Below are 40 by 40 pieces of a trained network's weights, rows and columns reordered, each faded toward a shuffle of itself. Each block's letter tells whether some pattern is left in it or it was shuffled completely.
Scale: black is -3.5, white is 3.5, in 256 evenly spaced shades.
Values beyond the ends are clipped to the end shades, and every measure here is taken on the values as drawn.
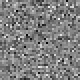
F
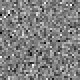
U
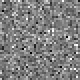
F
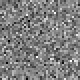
U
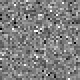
F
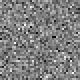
F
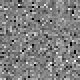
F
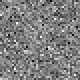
U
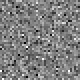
F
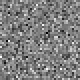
U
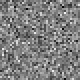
U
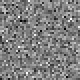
U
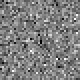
U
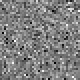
F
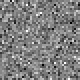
U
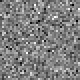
U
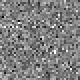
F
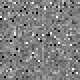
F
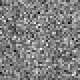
U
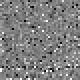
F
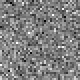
U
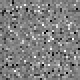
F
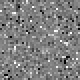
U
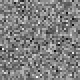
F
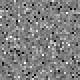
U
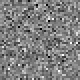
F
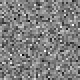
U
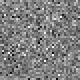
F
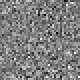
F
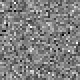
F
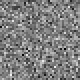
U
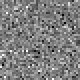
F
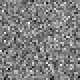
U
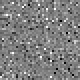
U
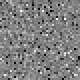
U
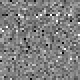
F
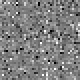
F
